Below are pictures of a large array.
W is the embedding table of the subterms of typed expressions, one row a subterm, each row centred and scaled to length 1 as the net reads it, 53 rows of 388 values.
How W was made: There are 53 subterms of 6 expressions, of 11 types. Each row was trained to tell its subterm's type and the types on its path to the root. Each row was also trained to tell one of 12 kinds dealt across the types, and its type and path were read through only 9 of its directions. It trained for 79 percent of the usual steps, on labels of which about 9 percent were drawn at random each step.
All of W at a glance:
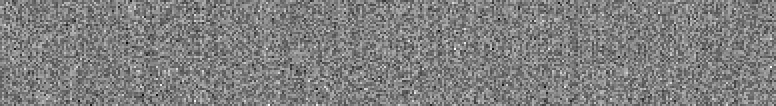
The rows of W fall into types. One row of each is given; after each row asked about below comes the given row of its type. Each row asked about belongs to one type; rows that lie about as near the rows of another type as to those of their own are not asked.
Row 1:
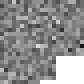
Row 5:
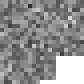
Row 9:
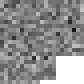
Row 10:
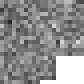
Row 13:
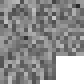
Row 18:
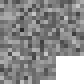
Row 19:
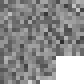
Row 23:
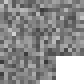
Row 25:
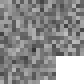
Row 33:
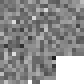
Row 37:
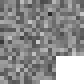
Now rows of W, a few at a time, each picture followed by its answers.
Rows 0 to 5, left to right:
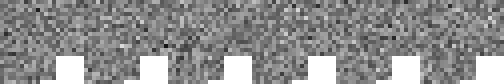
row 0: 1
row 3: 33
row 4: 5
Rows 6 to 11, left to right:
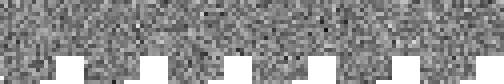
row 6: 5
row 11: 37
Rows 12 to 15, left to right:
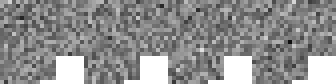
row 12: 33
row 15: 5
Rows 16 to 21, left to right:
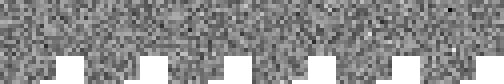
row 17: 25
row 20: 33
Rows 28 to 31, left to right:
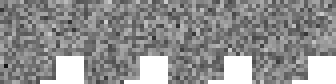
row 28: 10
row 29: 25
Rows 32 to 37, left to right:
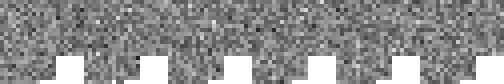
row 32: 9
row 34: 37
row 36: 33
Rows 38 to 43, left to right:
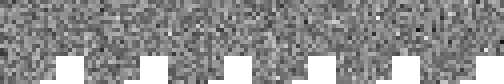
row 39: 13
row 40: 18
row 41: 23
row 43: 18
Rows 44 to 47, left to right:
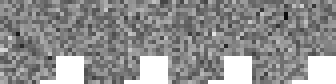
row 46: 10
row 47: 1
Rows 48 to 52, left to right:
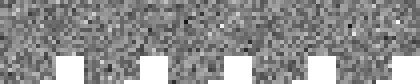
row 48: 25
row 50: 10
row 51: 25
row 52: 13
